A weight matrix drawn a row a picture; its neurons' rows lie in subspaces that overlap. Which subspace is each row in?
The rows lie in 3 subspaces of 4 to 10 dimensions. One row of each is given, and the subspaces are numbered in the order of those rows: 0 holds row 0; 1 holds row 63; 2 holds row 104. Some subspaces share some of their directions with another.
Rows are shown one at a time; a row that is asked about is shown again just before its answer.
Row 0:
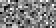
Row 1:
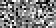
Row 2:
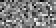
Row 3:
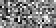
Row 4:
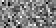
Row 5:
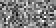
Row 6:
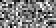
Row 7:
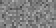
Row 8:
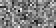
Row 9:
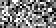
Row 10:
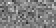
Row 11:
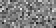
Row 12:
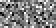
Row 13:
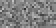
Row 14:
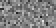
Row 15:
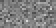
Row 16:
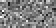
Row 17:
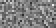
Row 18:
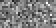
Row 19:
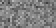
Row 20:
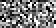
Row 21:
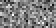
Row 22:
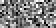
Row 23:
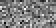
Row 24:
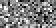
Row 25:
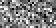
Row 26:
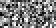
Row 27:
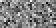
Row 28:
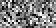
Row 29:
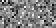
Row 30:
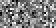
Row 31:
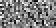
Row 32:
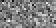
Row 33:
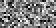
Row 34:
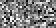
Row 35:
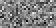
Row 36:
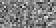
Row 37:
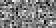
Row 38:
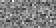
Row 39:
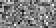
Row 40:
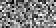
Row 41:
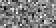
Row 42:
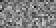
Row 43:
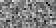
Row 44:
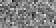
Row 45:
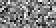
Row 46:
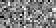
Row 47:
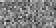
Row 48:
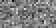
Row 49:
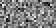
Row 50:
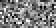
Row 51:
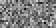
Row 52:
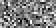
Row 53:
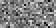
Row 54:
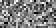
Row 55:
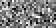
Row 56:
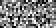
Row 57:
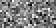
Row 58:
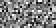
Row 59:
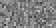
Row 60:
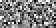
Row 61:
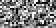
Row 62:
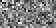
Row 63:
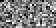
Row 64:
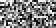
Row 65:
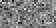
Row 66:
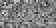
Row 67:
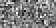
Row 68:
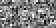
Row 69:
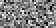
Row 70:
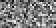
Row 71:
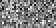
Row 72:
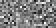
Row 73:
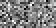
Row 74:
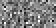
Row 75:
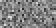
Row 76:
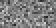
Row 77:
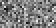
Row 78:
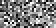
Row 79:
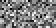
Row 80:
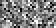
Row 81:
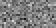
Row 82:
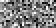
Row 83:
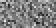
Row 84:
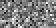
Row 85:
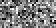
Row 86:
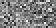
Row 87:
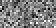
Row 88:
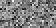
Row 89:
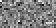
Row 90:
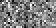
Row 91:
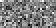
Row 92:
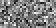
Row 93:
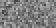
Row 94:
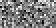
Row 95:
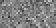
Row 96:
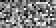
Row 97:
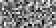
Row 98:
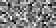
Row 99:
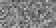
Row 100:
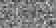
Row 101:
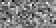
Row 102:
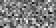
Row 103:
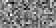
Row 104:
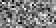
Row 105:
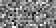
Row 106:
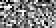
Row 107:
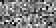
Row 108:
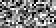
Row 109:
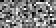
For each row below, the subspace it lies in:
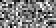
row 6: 2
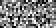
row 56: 0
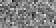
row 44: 0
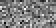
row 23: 1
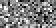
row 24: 0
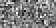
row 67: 2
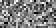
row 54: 2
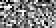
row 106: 0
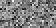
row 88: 0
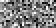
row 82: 1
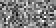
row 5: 0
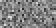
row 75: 0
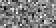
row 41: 0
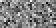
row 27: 2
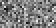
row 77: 1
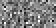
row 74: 1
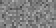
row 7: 0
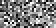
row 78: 1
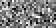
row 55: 1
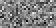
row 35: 1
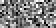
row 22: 0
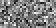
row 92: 2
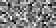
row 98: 1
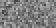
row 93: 2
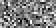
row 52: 1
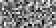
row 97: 1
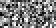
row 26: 0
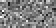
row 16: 1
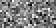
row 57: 1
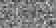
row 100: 2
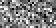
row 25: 0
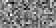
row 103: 1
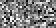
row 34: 0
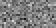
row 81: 1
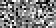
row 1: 2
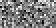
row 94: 1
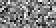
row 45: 1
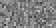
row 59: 0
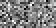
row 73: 1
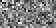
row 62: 2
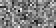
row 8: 1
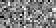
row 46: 1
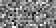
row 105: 0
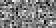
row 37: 2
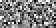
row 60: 2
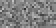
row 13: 1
